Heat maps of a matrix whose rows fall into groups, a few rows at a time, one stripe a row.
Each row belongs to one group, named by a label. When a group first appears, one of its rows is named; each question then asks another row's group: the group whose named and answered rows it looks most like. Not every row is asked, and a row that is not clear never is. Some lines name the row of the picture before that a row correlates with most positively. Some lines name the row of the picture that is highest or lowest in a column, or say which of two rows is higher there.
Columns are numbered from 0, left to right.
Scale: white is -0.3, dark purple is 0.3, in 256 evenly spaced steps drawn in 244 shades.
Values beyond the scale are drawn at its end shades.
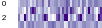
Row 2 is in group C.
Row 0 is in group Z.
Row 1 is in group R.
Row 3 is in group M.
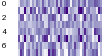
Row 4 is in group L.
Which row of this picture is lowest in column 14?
7
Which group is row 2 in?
M
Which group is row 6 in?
M
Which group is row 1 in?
C
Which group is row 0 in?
Z
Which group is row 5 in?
C
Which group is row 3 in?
Z
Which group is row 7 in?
M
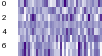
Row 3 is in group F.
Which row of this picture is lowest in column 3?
2
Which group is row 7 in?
L
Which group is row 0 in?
C
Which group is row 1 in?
M
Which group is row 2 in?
R
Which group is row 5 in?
Z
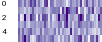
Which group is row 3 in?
C
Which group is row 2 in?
C
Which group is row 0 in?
F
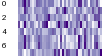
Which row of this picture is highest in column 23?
1
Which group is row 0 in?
L
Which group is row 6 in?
L
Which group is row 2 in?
L
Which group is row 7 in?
R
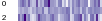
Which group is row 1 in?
Z
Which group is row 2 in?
L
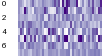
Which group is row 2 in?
Z
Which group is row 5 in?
C
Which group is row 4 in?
M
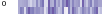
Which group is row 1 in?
M
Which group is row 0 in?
Z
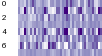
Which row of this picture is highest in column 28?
6
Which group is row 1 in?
C
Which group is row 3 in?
Z
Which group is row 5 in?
Z
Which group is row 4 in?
C
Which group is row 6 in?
M
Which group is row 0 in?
R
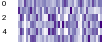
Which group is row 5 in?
R
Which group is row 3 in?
R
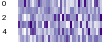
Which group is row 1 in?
L
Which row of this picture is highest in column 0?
3
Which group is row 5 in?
Z
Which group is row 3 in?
F
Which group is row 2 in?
R
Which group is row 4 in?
R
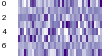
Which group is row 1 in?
Z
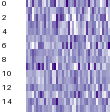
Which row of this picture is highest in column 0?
9
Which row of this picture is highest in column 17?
2
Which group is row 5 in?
R
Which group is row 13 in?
R
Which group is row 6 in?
R
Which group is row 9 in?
F
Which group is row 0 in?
C
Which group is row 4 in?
L
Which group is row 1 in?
M
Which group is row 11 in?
Z
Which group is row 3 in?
L
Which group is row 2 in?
M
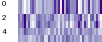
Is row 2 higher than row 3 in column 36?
Yes
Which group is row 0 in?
R
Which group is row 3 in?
L
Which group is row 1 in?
R
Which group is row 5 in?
Z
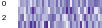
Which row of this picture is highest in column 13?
3
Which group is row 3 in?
F
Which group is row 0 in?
Z
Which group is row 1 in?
R
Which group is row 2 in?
M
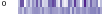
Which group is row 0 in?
M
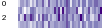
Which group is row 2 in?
C
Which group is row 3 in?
Z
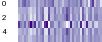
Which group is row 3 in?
F
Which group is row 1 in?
Z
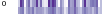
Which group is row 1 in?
M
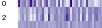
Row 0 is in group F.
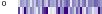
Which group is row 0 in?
Z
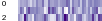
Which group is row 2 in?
C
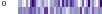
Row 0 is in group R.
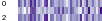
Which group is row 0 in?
F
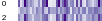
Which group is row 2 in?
C
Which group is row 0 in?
C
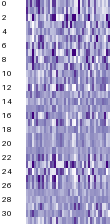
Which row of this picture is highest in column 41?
3
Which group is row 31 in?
Z
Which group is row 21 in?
F
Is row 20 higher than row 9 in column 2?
Yes
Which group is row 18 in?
Z
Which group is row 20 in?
M
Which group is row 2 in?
C
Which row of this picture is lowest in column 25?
0
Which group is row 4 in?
M
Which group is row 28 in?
Z
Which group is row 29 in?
R
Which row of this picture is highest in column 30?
8
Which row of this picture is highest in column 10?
16
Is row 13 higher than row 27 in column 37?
Yes
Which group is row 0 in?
F
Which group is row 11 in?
Z
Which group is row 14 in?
Z
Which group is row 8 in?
L
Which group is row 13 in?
F
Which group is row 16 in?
L
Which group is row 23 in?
C
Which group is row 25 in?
F
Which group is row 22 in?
F
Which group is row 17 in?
M
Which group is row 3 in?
R
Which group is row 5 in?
R
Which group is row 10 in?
Z
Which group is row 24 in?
M
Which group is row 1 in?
F
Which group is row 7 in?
C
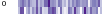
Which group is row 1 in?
M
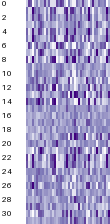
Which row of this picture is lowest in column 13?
6
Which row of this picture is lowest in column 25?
14
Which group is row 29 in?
F
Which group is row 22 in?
C
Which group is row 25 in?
M
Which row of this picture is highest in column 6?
14
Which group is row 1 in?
C
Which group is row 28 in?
R
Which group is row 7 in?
R
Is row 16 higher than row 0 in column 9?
No
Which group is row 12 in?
F
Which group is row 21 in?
R
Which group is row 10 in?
M
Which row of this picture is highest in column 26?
14
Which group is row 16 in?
Z
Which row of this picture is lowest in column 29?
11
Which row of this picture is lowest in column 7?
26
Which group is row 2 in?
C
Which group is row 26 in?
L
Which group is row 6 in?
M
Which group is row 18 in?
Z
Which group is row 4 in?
C
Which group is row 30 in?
R
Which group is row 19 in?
R
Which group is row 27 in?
M
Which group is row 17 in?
C
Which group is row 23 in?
C
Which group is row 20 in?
L
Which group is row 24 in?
F
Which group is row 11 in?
L
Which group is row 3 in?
R
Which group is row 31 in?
R
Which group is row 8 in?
C
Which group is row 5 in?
C
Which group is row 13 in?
R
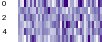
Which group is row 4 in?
C
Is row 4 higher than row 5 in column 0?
Yes
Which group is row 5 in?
R
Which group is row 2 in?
C
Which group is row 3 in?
R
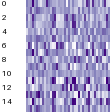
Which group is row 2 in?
C
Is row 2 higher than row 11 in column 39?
Yes
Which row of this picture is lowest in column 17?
11
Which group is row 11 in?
C
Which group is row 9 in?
L
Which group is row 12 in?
R
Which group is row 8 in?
R
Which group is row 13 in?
F
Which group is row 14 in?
C
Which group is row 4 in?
Z
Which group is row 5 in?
F
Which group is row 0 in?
L
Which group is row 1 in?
F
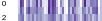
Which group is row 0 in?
M
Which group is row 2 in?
M
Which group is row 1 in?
M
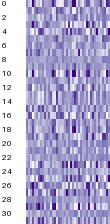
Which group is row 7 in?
F
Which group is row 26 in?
L
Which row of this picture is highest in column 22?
23
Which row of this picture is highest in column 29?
23
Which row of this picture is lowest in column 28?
0
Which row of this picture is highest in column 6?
29
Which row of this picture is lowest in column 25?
29
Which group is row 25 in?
R
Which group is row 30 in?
Z
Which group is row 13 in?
Z
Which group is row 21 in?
L
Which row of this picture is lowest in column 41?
26
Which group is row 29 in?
F
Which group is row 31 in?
F
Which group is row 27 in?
C
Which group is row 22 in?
Z
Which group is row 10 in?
C
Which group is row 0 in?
C
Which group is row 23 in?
R
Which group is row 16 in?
M
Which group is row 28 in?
F
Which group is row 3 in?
L
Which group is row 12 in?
M
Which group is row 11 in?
L
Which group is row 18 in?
C
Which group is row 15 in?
F
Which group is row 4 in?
R
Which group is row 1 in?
M
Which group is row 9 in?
C
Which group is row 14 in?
Z
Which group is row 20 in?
Z
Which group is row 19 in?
L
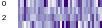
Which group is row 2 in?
L
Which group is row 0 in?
C
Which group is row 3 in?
R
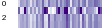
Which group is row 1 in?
C
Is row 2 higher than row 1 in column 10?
No
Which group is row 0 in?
Z
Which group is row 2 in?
Z
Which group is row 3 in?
Z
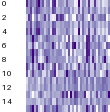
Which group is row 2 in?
M
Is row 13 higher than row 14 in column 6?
Yes
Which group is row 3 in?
F
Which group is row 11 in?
Z
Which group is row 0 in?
F
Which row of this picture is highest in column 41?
13
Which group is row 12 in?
Z
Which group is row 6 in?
C
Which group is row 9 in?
F
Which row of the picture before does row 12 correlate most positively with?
0
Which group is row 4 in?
F
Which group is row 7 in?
L
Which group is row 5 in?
L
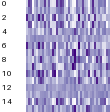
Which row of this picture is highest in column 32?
4
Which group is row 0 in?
M
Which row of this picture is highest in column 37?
8
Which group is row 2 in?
F
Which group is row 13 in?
Z
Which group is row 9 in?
C
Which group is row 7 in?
C
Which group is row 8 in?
R
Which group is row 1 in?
M
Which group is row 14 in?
M
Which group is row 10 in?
F
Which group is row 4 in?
Z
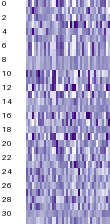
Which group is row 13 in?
M
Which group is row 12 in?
C
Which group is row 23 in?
R
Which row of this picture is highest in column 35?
17
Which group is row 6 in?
M
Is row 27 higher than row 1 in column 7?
Yes
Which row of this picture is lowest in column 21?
3
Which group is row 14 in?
Z
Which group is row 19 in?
C
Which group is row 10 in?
F
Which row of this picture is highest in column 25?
3
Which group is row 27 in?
F
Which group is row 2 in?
M
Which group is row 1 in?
L
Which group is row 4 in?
L
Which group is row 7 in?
M
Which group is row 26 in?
M
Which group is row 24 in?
F
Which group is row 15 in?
Z
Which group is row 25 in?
F
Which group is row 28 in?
C
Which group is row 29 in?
F
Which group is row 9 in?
Z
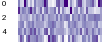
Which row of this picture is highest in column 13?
0
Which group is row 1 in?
F
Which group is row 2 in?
Z
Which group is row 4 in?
F
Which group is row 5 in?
M
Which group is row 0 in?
C
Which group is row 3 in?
M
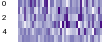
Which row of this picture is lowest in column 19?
5
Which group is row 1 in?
C
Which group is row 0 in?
F
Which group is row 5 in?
L
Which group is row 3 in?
R
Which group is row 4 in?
L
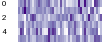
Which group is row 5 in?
L
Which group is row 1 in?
L
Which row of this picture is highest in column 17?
4
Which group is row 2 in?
R
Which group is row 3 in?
M
